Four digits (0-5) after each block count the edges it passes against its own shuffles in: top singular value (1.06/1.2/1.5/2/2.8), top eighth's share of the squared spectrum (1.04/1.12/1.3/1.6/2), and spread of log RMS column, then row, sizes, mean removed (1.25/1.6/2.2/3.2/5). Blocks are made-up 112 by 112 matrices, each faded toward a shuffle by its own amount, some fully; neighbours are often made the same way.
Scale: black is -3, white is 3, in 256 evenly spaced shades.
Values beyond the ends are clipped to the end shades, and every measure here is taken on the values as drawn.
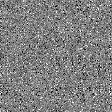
3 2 2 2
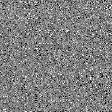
3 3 2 2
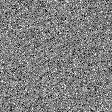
0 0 0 0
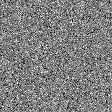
0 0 0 0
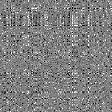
5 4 3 3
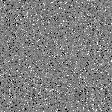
3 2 0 0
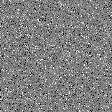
3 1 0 0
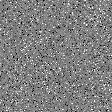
2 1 1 0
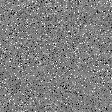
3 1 0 0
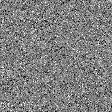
3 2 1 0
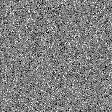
1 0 0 0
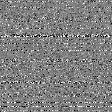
2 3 0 4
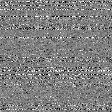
3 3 0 4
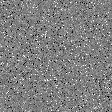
0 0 0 0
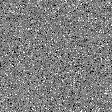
2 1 0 0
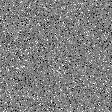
0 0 0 0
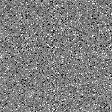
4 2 2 1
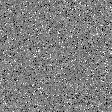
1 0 0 0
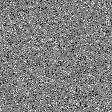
0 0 0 0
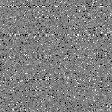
4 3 2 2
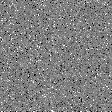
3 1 0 1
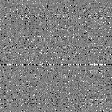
4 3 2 3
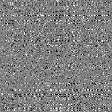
5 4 2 3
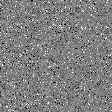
3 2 1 1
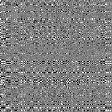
5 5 3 4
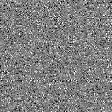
4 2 1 1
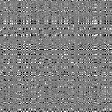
5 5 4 4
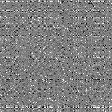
5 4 2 3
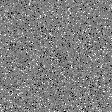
2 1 0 0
